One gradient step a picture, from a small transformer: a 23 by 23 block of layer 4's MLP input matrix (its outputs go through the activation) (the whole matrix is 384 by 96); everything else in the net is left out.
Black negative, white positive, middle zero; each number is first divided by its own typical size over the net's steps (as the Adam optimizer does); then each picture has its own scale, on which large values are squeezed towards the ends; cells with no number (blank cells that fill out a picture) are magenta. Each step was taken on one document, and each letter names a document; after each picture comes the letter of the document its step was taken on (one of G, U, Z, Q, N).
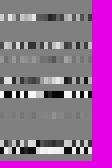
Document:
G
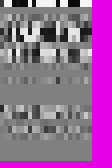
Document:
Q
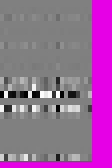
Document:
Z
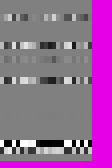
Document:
G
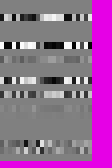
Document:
G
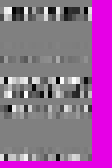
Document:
Z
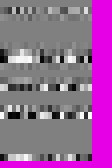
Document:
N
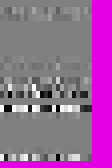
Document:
Z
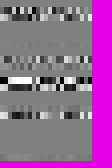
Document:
N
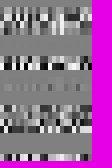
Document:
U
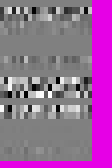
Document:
Z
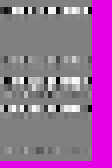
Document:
Z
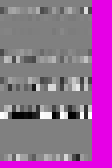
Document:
N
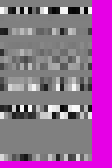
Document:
N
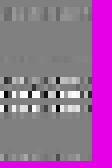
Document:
Z
